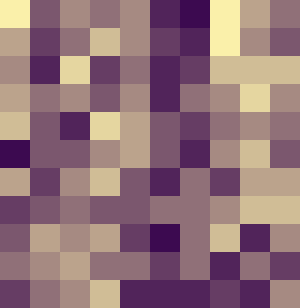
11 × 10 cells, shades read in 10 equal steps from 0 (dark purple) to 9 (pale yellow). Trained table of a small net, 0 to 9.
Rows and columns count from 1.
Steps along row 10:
up up down same down up down up down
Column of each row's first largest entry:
1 8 3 9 4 9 4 9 8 3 4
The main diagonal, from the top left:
9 2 8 3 6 3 4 5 1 2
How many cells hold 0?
3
